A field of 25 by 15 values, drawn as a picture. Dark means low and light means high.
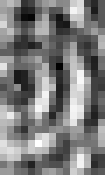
Average level on the scale: 50%. Stripes: upright, repeating 3 times. Rings: centred on the middle left.
